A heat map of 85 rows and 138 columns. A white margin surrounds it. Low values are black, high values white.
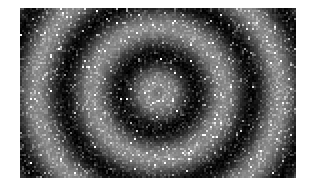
No row or column stands out. Concentric rings centre on the centre. No overall slope runs across the table.
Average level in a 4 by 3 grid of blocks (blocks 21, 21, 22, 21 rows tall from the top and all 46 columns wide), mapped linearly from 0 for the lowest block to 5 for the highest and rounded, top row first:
2 5 2 / 4 0 4 / 4 0 4 / 2 5 2
